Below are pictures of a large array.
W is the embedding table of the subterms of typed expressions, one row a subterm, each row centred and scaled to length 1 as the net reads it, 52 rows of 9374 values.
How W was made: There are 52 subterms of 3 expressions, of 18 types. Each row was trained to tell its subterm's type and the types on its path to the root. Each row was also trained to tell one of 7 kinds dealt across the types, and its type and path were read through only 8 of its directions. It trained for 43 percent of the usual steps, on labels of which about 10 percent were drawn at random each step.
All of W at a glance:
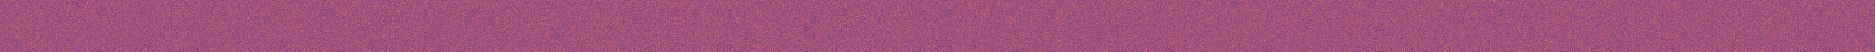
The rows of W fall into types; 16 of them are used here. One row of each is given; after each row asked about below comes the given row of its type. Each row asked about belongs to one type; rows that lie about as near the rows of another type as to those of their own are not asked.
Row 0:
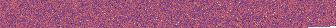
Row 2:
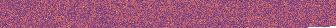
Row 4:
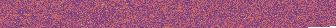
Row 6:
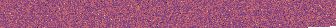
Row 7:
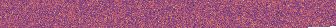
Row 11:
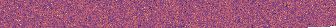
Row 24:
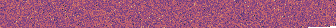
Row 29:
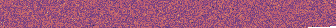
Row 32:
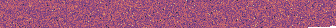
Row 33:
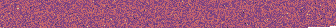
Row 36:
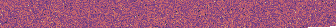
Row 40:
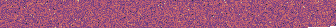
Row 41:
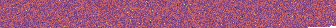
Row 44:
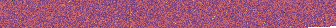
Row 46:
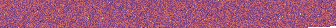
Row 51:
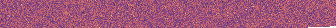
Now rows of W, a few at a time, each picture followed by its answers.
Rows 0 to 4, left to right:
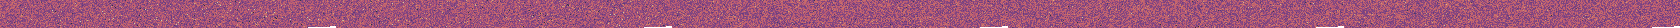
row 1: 4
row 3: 41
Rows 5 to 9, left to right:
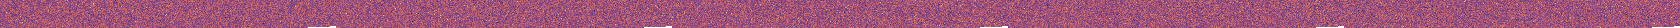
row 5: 6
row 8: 6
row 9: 46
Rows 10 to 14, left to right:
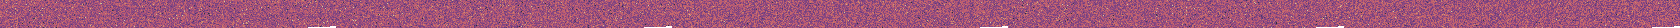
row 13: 40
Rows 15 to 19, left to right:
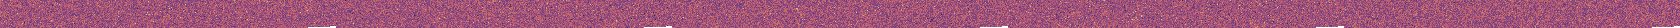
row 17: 33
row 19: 41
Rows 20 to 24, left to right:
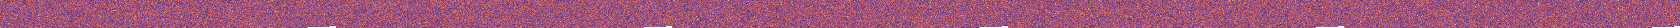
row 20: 11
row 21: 4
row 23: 33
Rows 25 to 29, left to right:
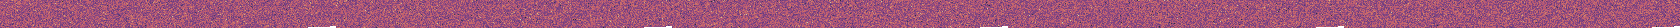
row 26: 51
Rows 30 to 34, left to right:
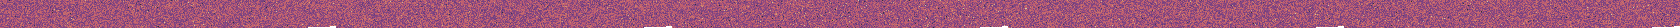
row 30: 51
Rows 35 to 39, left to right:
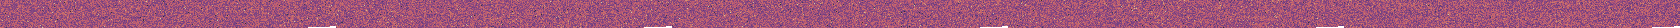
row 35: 6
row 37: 44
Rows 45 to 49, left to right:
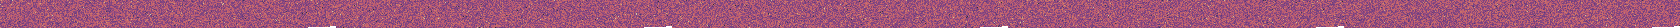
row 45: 40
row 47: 51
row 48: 11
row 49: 4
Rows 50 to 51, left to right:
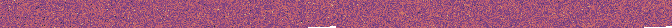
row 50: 33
